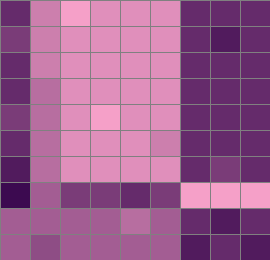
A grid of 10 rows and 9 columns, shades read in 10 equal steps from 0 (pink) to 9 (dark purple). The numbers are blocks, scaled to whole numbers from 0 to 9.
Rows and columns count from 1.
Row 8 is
9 4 6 6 7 6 0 0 0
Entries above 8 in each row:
0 0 0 0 0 0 0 1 0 0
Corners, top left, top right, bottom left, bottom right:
7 7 4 8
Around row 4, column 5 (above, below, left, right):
1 1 1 1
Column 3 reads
0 1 1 1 1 1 1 6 4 4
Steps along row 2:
down down same same same up up down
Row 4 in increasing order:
1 1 1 1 3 7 7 7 7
